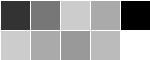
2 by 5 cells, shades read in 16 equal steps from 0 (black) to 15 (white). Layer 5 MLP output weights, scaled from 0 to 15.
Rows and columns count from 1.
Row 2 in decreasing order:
15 12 11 10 9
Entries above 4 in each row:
3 5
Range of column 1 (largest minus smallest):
9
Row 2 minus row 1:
9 3 -3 1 15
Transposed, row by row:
3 12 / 7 10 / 12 9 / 10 11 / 0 15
